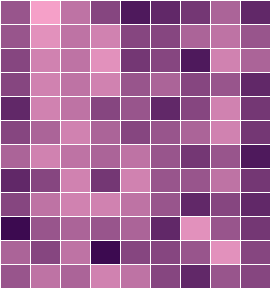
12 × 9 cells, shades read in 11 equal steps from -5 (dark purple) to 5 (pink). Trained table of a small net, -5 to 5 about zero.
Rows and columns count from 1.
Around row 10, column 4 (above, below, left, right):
3 -5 1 1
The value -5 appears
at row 10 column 1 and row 11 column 4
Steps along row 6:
up up down down up up up down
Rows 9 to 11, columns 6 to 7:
0 -3 / -3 4 / -1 0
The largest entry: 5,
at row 1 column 2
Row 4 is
-1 3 2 3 0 1 -1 0 -3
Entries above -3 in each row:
6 9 8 8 7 9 8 8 7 7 8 8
